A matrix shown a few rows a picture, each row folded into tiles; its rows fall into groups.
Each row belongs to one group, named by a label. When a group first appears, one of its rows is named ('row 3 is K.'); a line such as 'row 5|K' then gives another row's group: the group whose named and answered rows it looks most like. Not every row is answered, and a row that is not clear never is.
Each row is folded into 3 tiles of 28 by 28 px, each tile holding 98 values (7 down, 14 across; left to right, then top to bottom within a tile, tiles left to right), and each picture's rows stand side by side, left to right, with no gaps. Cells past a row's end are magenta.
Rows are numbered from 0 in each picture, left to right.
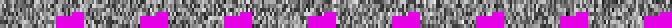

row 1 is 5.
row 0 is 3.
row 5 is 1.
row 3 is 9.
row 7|3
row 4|9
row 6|5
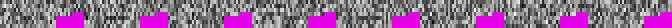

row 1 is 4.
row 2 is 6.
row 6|1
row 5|5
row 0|4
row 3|6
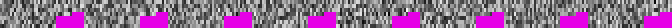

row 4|5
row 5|4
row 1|5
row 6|5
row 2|3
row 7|6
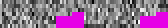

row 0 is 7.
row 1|1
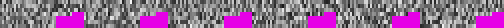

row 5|7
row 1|1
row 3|3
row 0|9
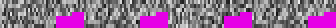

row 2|6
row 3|1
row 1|1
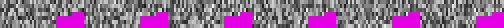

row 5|5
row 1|9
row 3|9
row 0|6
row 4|7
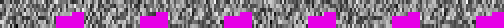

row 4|4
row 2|1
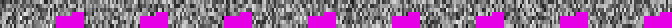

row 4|4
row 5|3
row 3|3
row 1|9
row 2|6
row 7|5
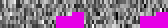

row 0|1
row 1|7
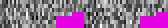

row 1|9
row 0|7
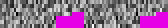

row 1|7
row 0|6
